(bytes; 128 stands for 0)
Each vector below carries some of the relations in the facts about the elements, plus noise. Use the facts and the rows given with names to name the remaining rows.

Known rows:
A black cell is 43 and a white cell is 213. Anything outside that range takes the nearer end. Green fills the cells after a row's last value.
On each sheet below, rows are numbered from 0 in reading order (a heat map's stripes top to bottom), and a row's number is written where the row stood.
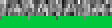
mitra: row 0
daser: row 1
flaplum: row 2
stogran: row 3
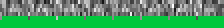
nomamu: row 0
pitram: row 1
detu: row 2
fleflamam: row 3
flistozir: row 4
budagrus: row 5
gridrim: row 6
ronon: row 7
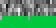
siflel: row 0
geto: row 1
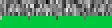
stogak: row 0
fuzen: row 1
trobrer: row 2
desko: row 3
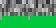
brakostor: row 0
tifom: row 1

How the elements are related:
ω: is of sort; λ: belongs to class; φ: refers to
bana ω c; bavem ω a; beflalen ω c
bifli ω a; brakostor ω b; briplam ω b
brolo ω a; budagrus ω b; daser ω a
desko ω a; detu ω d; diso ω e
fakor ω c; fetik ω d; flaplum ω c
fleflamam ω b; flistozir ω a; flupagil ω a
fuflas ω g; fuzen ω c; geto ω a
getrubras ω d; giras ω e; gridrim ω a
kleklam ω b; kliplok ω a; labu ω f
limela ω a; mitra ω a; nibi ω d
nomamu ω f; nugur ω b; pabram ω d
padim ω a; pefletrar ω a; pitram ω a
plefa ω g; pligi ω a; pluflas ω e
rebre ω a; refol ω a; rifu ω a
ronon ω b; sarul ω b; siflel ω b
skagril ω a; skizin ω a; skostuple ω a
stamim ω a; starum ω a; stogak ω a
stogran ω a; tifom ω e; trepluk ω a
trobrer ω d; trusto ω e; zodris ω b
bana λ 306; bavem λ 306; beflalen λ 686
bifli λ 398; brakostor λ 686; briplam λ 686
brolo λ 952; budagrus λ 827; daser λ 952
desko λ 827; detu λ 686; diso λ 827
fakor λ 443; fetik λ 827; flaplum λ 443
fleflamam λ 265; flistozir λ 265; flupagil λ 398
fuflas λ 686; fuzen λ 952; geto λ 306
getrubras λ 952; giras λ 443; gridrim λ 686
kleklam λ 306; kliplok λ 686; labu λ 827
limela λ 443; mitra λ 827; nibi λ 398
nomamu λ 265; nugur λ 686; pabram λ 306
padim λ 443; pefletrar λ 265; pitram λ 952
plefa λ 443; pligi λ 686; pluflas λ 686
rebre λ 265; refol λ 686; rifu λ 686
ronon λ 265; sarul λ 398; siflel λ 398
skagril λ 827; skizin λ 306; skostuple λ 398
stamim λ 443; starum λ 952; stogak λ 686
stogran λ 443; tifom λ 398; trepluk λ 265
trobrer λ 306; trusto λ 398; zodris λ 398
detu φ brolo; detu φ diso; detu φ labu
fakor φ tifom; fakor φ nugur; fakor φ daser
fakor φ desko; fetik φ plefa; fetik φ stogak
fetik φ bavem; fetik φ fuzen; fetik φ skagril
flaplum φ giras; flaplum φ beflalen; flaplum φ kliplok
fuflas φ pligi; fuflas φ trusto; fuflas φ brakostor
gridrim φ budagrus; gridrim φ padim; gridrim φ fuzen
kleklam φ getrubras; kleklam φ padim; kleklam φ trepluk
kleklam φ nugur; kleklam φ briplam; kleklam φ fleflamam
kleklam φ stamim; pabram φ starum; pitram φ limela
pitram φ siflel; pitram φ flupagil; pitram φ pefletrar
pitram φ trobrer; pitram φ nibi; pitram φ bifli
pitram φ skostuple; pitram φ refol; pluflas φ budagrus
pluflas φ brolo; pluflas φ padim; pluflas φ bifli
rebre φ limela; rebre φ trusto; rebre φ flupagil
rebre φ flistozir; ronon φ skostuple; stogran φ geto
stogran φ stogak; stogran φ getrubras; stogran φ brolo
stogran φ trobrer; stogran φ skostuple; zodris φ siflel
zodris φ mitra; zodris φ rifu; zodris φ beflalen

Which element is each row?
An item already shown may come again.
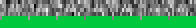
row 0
beflalen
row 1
siflel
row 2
fakor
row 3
stamim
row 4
pefletrar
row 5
geto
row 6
fleflamam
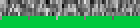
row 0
pefletrar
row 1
nibi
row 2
zodris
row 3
beflalen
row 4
desko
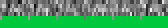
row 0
trepluk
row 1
siflel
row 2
trusto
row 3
brolo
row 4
flistozir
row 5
kleklam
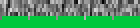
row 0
padim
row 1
nugur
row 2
briplam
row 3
fetik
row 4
brakostor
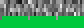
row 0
skagril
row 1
diso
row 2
rebre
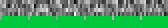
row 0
giras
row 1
zodris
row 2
getrubras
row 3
rifu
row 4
labu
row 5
labu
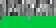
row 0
kliplok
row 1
pluflas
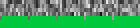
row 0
flupagil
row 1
plefa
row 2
limela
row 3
fakor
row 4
fuflas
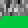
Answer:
refol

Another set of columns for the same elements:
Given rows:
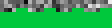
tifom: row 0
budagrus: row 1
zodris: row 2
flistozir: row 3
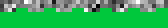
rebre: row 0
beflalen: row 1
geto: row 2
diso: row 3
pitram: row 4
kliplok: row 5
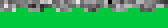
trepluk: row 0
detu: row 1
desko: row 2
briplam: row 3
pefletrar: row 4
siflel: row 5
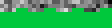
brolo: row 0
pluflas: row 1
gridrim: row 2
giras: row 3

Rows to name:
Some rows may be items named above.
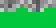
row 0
geto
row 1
brolo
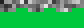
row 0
kleklam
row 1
trobrer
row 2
gridrim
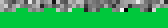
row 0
bavem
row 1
beflalen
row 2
brolo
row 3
zodris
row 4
fuflas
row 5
getrubras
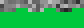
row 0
nibi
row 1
brolo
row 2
trusto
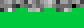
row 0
flaplum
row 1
refol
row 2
fakor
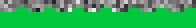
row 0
plefa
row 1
fleflamam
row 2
daser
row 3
stogran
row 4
labu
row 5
limela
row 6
fetik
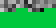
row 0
budagrus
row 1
brakostor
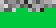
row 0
fuzen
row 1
pligi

